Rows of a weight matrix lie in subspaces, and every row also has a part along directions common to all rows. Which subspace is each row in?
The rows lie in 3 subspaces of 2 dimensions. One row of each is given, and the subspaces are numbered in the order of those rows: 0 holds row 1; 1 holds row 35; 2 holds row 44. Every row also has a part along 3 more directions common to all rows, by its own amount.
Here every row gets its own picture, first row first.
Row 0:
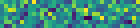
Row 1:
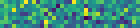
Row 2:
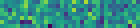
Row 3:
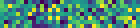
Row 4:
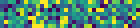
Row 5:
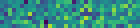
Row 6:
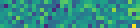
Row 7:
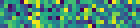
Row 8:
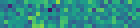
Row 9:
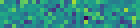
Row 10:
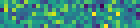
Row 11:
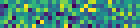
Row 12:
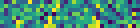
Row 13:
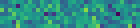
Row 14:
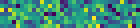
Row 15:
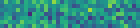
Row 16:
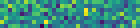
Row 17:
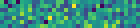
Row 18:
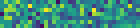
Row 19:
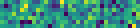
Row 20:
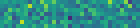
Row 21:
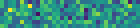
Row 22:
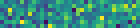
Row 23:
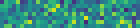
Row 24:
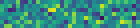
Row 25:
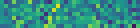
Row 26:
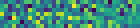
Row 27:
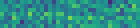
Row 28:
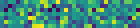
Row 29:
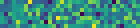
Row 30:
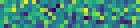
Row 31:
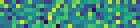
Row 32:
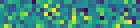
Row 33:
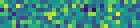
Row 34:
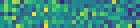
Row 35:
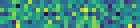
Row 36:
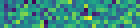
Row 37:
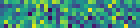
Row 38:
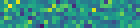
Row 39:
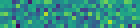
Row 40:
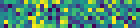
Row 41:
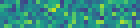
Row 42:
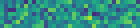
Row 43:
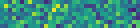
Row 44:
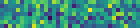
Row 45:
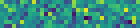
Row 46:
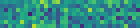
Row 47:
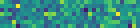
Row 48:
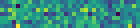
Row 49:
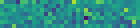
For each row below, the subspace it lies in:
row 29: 1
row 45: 0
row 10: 1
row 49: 0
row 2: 0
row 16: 0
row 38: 2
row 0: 0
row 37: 2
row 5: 0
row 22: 0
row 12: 1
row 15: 2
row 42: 0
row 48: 1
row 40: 2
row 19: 0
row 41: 0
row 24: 0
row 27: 2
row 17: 1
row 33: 1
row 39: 1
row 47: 1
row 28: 2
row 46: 2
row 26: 2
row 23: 0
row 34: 1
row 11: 2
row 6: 1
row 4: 2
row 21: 2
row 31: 1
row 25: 1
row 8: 2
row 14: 1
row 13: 1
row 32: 0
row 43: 1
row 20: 2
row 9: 0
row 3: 2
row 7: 2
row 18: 2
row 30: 0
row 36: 0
